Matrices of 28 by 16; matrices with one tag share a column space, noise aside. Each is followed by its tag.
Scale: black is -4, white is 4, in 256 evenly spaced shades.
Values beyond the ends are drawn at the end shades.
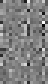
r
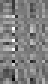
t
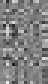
r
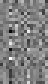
r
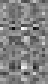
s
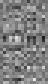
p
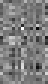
s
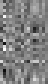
t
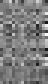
r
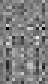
s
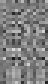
r
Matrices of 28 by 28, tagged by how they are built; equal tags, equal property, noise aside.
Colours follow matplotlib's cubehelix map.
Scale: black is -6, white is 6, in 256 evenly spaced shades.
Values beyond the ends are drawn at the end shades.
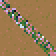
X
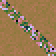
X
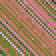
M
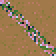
X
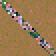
X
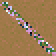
X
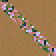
X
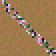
X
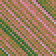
M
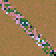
X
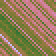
M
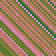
M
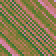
M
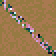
X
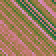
M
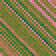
M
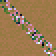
X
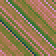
M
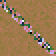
X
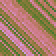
M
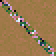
X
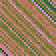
M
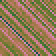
M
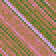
M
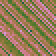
M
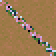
X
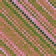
M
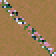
X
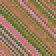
M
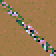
X
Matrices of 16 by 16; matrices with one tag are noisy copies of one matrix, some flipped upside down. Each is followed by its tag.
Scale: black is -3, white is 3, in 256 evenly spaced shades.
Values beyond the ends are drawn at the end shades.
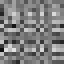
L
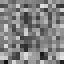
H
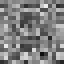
H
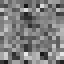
H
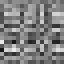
L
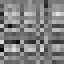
L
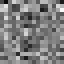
H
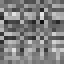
L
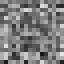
H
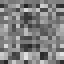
H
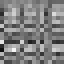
L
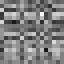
L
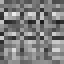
L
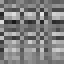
L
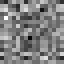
H
